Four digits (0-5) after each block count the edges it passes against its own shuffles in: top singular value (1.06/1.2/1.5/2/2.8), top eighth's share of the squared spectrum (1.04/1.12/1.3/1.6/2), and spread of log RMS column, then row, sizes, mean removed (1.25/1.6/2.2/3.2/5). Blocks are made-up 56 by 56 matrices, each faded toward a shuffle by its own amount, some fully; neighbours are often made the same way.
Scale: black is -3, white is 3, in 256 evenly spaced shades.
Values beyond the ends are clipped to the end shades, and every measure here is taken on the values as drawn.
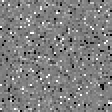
0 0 0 0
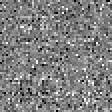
3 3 1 1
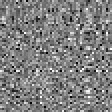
4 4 2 2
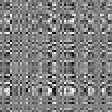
5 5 4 4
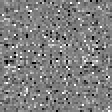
3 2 1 1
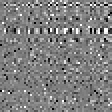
4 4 2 3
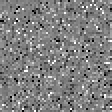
2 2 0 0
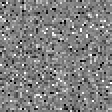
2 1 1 0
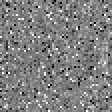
2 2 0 0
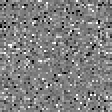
3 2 0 1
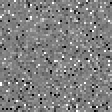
2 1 0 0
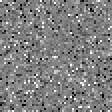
1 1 0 0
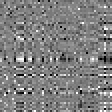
5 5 3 3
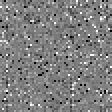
3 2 1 1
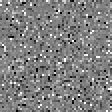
3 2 0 0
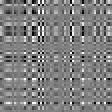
5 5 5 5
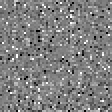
2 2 0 0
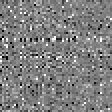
4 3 2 2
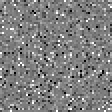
3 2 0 1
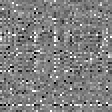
4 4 2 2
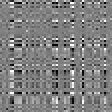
5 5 4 4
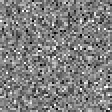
3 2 1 1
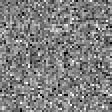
3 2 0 1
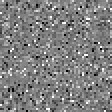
3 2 0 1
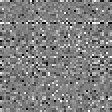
4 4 2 2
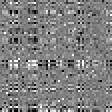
5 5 3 3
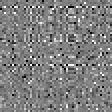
4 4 2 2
